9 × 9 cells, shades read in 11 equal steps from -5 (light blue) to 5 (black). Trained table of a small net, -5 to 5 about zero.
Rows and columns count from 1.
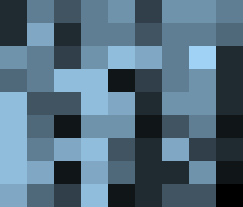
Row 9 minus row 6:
1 0 -2 -2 6 -1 0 2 1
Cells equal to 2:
5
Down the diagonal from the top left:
3 -3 2 -4 -3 4 -3 -2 5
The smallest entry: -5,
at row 3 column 8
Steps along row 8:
up up down up up same down up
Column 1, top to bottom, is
3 3 -2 0 -4 -4 -4 -4 -3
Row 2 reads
3 -3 3 -1 -1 1 -1 -1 0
